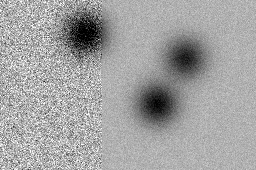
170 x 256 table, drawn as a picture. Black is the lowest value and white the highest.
Dips: three. Seam: vertical, 40% of the way across, the right part calmer. Stripes: none. Mirror symmetry: none. Histogram: skewed, a long tail of low values.
